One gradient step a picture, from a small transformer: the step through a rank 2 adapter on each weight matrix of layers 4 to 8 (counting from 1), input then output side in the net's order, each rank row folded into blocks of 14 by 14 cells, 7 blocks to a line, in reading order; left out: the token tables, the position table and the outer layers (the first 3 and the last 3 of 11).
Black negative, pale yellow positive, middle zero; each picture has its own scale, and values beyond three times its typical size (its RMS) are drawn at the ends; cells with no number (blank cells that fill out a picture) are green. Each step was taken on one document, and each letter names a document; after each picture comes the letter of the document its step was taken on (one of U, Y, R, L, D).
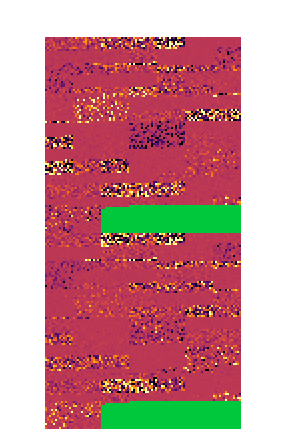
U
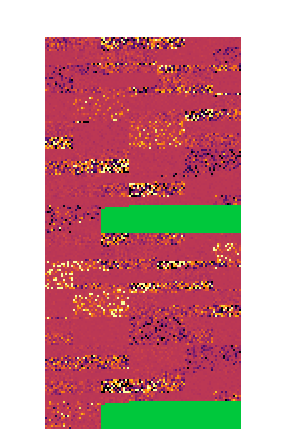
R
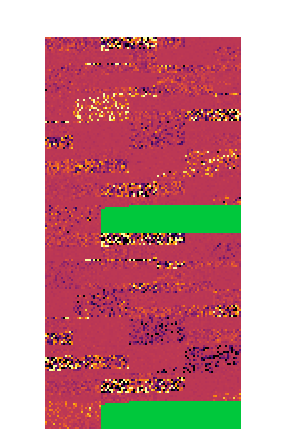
U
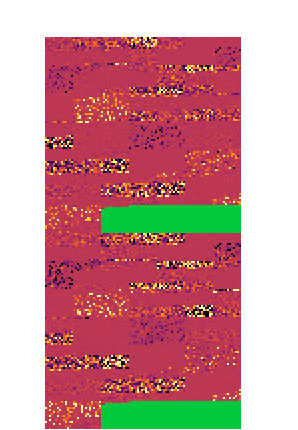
U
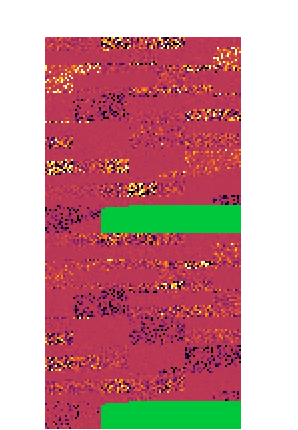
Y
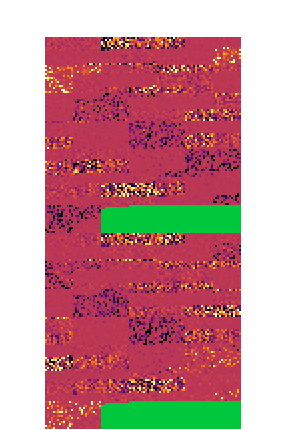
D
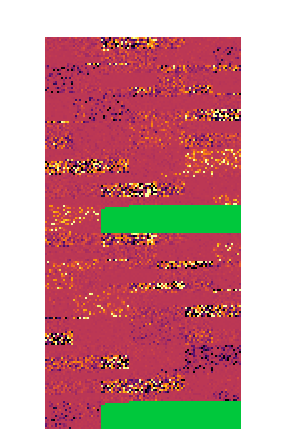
R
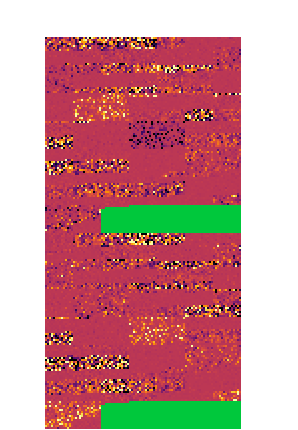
Y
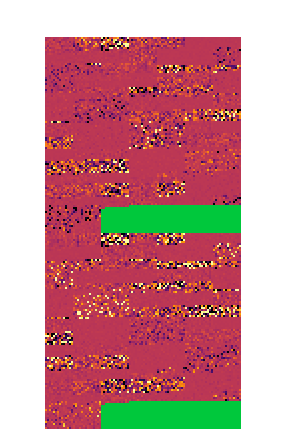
U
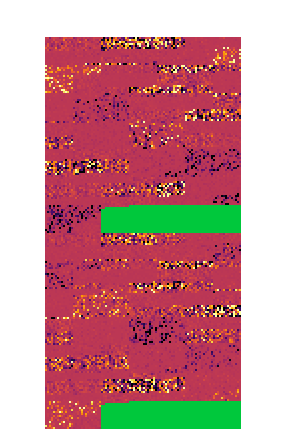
D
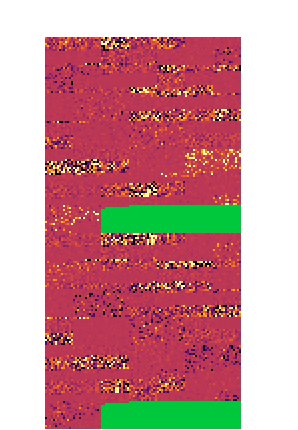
R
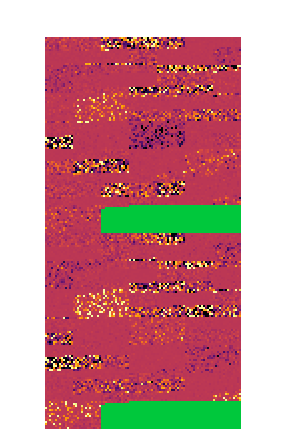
U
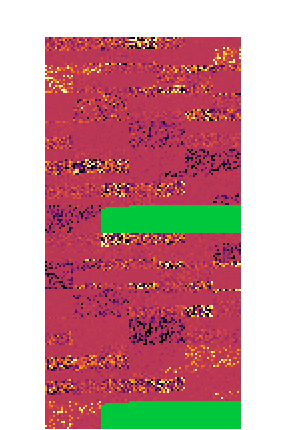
D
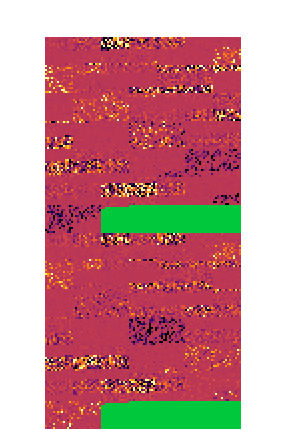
D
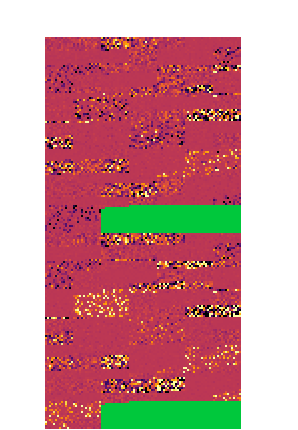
U
